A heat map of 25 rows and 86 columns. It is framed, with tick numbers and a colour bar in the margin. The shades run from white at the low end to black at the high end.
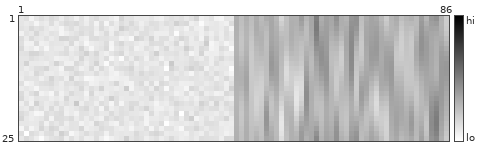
The table splits into one row of 2 panels. Panel 1,1: very low, fine-grained, faint in contrast. Panel 1,2: low, streaked downward.
